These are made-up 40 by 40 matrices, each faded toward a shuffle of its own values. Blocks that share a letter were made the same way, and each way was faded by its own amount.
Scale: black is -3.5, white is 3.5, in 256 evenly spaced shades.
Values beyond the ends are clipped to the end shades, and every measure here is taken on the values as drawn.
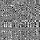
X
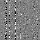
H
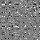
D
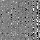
H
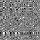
X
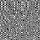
X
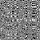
X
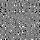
D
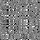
X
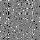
D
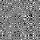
X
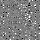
D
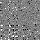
D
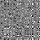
X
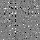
D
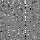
D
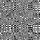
X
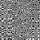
X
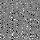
D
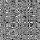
X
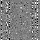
H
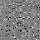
D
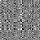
X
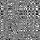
X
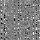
H
